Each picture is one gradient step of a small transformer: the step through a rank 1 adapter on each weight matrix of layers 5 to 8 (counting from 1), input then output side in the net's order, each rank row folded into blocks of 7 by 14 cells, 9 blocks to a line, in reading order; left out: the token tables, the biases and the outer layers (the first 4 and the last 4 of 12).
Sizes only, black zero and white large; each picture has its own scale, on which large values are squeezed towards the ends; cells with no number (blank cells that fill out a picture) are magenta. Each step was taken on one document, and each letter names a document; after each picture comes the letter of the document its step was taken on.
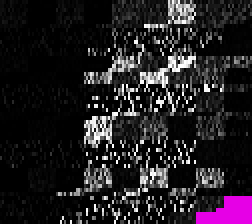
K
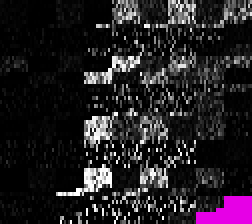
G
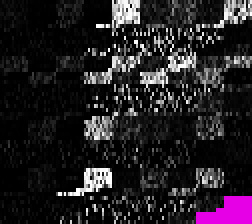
G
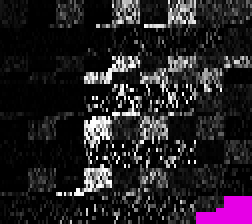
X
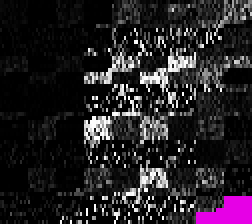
X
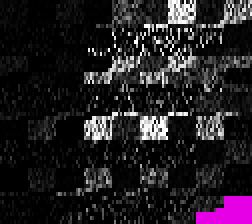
K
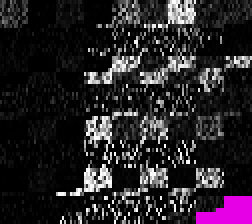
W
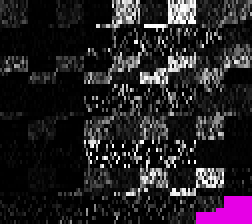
X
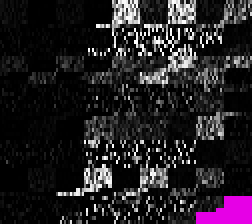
K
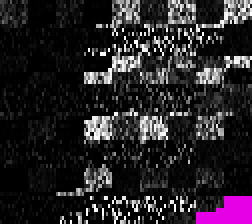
G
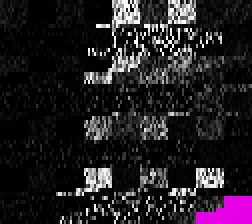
K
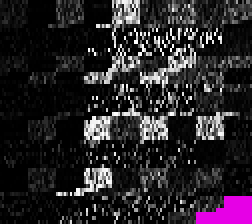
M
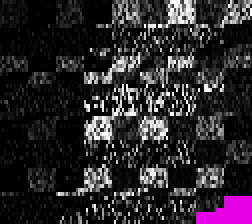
W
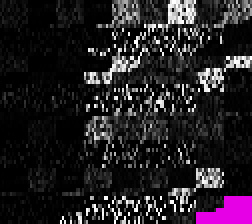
W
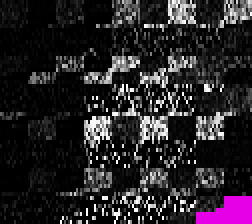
M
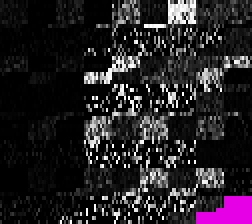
X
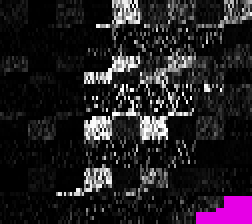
M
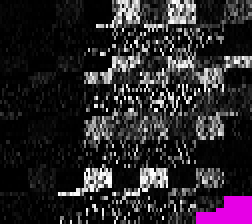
G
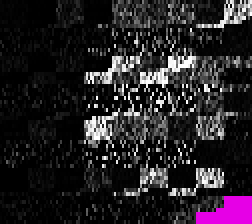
K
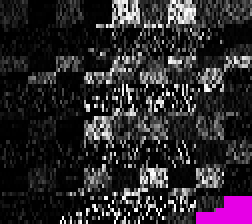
W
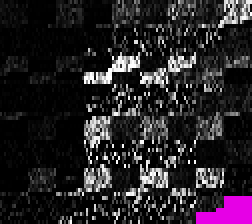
X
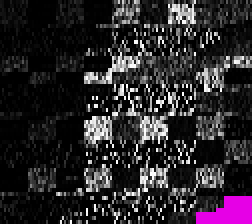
M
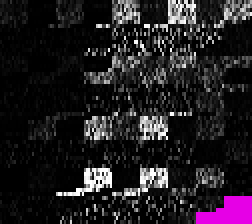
G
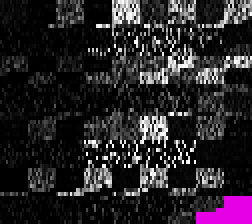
K
